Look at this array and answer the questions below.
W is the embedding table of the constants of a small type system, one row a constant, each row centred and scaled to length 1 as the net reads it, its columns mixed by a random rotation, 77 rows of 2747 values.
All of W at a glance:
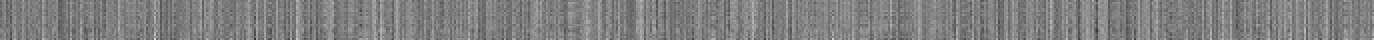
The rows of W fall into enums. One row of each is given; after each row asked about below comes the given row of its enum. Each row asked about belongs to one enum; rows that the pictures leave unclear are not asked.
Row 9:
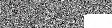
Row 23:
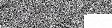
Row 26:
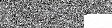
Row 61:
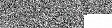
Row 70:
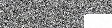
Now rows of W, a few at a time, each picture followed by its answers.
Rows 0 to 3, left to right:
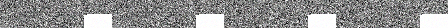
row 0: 61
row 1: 61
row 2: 9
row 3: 70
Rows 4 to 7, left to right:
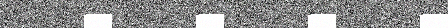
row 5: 26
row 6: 26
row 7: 9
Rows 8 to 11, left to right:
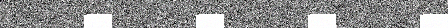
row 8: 26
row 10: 70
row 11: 23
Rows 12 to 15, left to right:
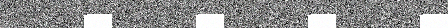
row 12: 61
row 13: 70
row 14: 9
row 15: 9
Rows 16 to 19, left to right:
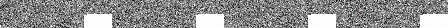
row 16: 23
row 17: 70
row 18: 61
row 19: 26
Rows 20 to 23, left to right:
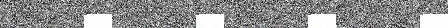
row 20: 26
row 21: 61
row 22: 26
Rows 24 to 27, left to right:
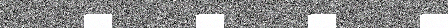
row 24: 70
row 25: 9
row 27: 70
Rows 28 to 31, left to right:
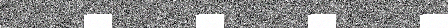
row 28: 23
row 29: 9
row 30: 26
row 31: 26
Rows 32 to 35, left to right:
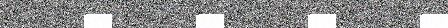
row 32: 70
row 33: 26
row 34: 70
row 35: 70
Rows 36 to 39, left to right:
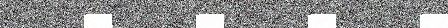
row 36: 70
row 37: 23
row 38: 26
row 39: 70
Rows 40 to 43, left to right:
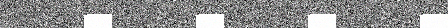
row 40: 61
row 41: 9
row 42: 70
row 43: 9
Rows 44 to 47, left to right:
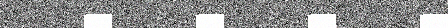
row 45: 9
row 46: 9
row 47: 23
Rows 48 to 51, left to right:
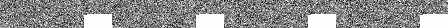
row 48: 61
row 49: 23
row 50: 26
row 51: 26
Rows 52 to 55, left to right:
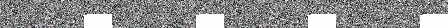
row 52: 9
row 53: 23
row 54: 9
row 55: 26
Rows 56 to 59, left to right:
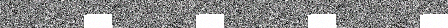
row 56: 9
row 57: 23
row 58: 9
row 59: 23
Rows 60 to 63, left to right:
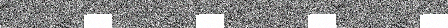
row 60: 23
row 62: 70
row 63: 23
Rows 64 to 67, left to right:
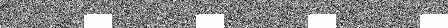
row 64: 23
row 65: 9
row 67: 70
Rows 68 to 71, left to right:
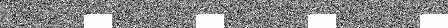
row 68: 26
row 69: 70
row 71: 70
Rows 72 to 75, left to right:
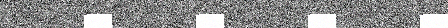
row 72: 26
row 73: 23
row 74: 70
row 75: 61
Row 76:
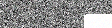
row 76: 70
